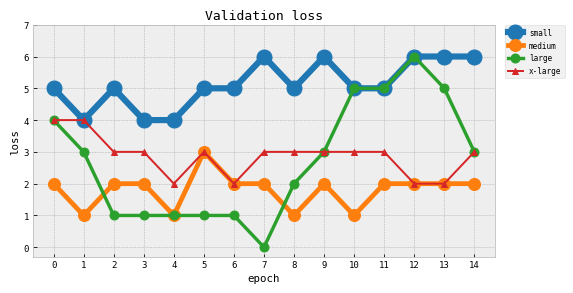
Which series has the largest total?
small
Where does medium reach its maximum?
5
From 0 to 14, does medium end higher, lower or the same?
the same
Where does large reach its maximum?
12
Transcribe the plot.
Title: Validation loss
x-axis: epoch, ticks 0 1 2 3 4 5 6 7 8 9 10 11 12 13 14
y-axis: loss, ticks 0 1 2 3 4 5 6 7
Legend: small, medium, large, x-large
Values:
small: 5 4 5 4 4 5 5 6 5 6 5 5 6 6 6
medium: 2 1 2 2 1 3 2 2 1 2 1 2 2 2 2
large: 4 3 1 1 1 1 1 0 2 3 5 5 6 5 3
x-large: 4 4 3 3 2 3 2 3 3 3 3 3 2 2 3
